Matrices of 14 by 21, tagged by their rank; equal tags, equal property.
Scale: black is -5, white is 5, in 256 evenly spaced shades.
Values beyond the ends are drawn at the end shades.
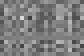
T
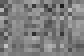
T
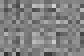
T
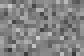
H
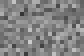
H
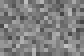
H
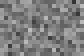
H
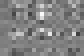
T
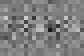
T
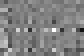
T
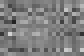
T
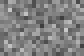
H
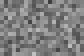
H
